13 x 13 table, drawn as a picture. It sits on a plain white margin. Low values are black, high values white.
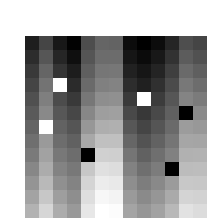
Slope: up to the bottom. Lone odd cells: 6, 3 higher and 3 lower than their neighbours. Ninth with the highest average: bottom middle.
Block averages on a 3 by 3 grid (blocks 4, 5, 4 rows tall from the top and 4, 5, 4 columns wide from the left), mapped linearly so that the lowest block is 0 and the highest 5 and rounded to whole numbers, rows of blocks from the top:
000 | 232 | 454
